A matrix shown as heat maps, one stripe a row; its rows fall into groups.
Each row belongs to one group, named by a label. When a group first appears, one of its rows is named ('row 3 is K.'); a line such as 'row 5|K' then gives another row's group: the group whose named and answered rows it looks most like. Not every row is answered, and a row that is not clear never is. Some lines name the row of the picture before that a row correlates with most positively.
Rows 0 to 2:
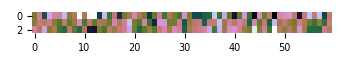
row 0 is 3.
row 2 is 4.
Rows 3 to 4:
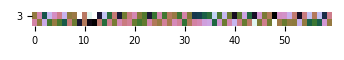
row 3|3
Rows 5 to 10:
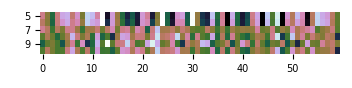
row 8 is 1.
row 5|3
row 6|3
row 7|1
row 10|1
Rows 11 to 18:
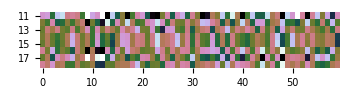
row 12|4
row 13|4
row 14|1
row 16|4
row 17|3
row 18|4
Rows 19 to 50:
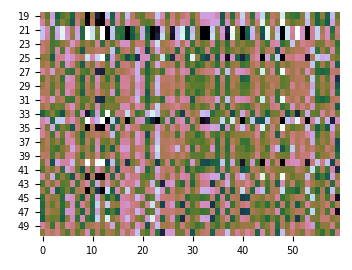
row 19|4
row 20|4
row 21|3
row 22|3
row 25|3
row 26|1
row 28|1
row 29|1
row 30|1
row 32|1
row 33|4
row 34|3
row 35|4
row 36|1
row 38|1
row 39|1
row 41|1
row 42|4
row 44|4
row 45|1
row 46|4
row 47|1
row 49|1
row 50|4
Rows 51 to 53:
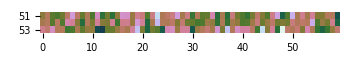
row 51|1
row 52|1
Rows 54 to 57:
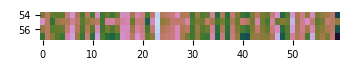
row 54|1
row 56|1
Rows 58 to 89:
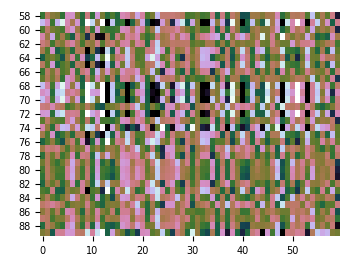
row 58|1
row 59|3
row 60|1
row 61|4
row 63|4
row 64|4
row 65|4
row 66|4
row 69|3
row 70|3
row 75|4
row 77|4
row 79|1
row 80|1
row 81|1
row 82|4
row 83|4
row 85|4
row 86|1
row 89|3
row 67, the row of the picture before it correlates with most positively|57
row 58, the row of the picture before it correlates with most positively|57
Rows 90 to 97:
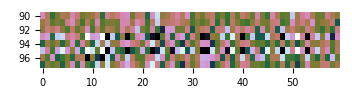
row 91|1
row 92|4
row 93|3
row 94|4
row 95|3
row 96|4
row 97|4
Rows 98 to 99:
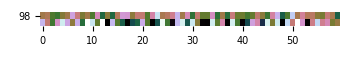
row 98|1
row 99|3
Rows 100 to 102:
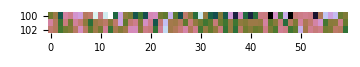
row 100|3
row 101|1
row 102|1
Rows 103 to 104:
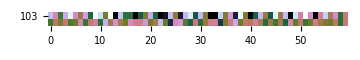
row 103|3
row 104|4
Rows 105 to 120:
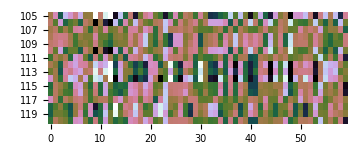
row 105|3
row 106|4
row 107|1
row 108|4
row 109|4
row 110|4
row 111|1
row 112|3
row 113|3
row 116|1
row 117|1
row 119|4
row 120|1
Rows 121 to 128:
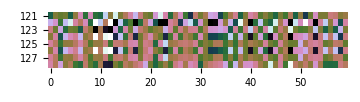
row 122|3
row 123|4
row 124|3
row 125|1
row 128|4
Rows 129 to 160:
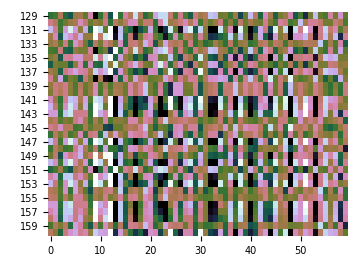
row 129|4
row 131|3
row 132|3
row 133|1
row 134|4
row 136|4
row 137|3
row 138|4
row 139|4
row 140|4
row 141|3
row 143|3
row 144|1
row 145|4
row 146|4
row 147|3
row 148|1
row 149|3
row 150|3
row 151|4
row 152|3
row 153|3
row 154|1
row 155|1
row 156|3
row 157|3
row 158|3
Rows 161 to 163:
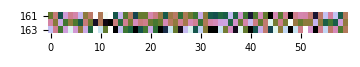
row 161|3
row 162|4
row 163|3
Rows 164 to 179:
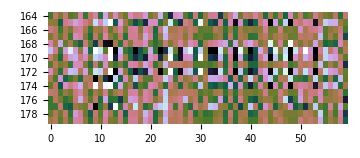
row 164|4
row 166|1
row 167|1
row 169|3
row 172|3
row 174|3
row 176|1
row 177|4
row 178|1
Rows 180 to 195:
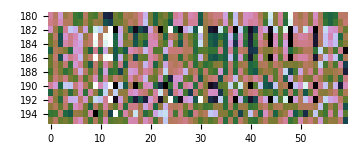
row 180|4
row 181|4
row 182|3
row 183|3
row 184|3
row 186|3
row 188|1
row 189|4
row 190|3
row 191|4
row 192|3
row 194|4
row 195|1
